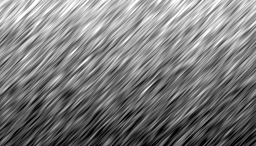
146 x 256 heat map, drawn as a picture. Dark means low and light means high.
Average level on the scale: 50%. Grain: diagonal, up to the right. Slope: up to the top.
